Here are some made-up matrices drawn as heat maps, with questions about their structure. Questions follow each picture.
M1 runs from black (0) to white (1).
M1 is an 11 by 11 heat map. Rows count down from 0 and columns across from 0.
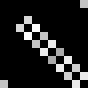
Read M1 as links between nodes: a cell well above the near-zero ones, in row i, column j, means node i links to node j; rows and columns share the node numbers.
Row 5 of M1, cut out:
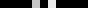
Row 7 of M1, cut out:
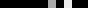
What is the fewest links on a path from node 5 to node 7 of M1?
2
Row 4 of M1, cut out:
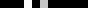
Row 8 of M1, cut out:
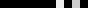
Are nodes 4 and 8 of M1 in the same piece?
yes
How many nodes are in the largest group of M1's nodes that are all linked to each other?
2
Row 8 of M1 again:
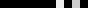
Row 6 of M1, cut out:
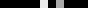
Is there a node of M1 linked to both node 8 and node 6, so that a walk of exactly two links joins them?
yes
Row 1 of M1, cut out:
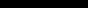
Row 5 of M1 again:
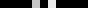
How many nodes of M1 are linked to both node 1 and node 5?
0
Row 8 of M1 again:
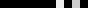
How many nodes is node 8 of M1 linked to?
2
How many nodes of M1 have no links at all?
1
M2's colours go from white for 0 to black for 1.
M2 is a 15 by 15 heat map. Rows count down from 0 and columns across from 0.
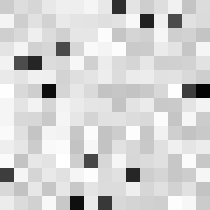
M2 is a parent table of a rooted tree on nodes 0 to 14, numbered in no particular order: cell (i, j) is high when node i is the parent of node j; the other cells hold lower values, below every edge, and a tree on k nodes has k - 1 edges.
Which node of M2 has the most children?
6
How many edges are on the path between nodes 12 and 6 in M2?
4
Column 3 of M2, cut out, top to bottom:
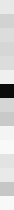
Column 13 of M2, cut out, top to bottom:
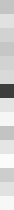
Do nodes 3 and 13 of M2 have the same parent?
yes
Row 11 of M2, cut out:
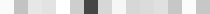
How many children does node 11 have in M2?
1
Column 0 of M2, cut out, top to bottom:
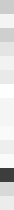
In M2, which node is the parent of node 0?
12
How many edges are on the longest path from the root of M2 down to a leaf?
7
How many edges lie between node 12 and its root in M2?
5
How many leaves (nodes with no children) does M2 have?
7
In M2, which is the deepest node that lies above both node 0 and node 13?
6
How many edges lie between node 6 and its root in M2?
1
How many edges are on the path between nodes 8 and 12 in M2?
2
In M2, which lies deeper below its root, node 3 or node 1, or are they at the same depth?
node 1
